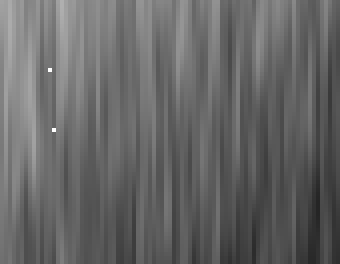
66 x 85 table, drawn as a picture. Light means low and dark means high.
Lone odd cells: 2, each lower than its neighbours. Slope: up to the bottom right. Mirror symmetry: none. Ninth with the highest average: bottom right.
